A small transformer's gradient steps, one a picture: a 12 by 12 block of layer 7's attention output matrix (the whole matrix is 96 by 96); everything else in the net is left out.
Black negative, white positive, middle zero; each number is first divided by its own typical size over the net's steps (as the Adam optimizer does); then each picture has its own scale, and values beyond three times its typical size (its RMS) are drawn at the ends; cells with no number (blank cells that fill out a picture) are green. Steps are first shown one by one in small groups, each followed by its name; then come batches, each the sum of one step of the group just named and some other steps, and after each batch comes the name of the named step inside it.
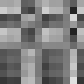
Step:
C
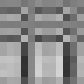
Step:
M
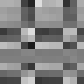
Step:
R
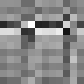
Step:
C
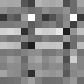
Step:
C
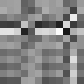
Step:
C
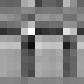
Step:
M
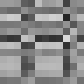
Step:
R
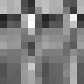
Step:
C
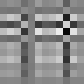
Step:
M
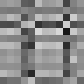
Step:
R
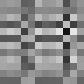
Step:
R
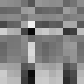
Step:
M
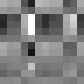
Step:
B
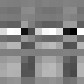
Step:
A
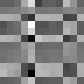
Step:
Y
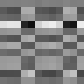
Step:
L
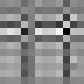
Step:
A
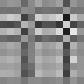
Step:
Y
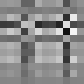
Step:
B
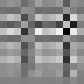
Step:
L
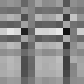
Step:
A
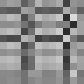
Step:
L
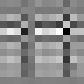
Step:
A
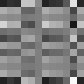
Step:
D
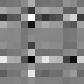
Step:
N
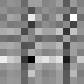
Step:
N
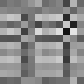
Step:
D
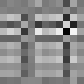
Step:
D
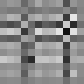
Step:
N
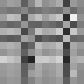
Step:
N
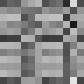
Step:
D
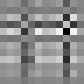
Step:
N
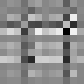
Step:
N
